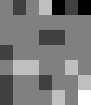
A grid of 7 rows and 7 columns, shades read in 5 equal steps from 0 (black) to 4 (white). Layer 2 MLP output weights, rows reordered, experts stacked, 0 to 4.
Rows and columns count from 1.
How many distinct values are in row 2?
1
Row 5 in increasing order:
2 2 2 2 3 3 3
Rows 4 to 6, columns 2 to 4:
2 2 2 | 3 3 2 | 2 2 1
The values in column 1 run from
1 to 2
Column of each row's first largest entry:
4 1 1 2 2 7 7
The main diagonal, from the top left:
2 2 2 2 2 2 4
